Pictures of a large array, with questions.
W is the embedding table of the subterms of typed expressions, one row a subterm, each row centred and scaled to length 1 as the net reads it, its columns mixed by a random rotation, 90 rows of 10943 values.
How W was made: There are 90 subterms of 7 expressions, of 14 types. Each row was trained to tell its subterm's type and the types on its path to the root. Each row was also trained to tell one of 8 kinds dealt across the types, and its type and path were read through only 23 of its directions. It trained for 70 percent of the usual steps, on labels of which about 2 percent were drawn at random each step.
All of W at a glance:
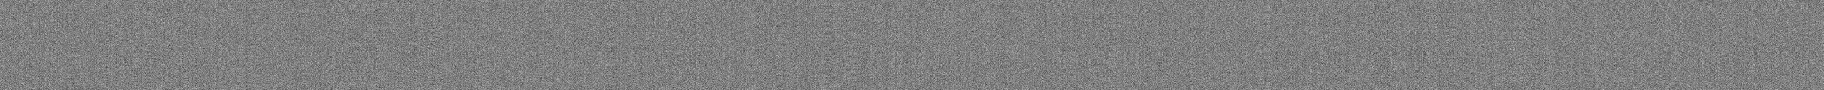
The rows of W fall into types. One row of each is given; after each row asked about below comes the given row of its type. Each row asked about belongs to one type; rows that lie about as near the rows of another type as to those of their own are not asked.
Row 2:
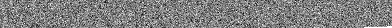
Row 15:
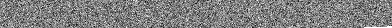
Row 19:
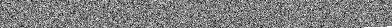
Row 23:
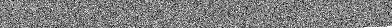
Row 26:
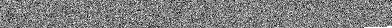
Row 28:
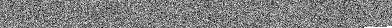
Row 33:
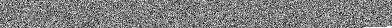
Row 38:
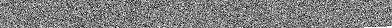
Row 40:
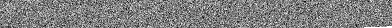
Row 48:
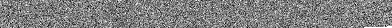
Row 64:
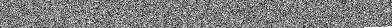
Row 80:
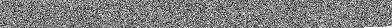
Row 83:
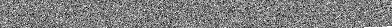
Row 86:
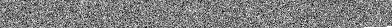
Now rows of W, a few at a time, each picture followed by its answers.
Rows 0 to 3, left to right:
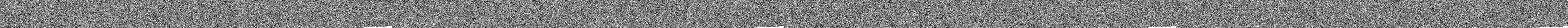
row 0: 26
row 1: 19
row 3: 86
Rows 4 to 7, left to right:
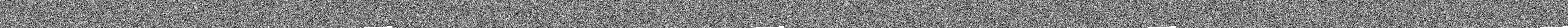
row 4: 28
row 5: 86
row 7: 40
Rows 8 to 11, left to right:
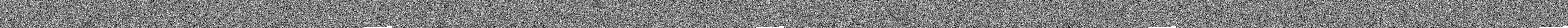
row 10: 48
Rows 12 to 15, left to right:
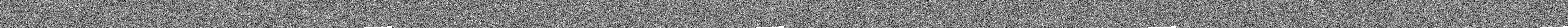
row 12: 33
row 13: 38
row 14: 23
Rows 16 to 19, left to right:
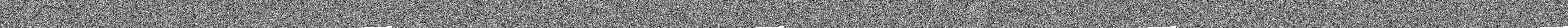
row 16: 38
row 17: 19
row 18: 86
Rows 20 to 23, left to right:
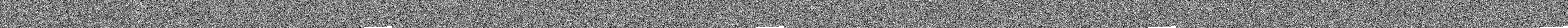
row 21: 33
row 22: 80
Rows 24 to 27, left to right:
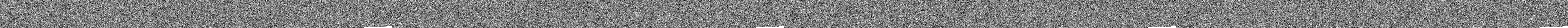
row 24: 26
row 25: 80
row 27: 40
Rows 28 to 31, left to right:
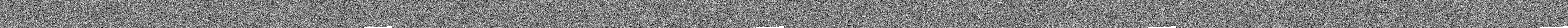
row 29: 38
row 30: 2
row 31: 19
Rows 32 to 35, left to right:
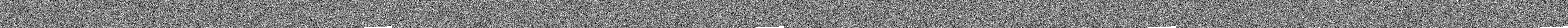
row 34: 83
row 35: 23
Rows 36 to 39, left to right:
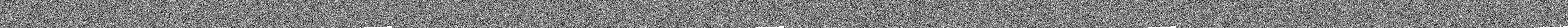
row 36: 28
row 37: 33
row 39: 38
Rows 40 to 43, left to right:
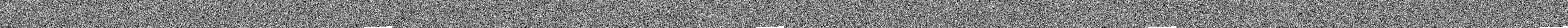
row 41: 15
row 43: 86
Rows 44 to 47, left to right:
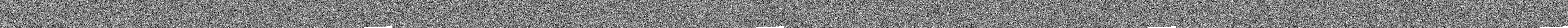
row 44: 26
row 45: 15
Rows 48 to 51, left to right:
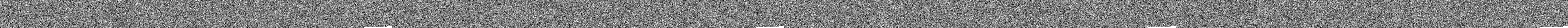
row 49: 40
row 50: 19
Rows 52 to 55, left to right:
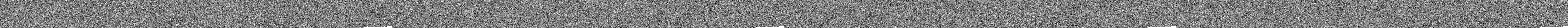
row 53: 33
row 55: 28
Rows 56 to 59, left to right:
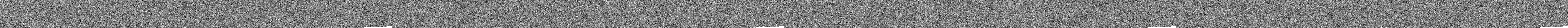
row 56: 40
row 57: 38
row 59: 26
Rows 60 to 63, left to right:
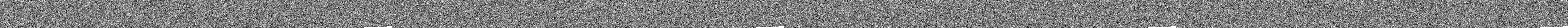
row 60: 83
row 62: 83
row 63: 2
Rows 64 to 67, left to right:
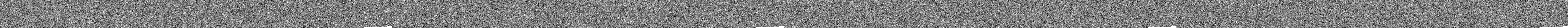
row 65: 83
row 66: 80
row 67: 33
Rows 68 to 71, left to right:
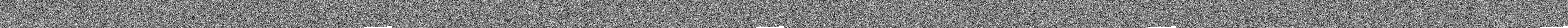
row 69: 19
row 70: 23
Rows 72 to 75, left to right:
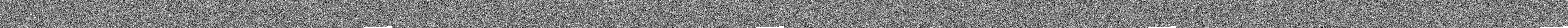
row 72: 15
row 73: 83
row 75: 86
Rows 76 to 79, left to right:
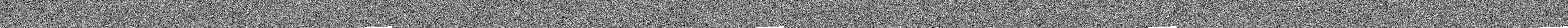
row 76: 23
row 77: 33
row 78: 26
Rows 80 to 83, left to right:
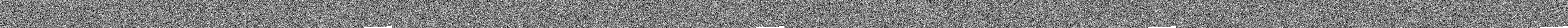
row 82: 40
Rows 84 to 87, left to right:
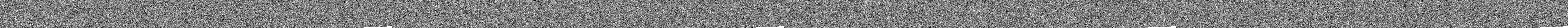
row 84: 28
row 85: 19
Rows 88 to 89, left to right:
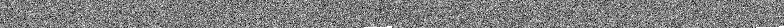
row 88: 23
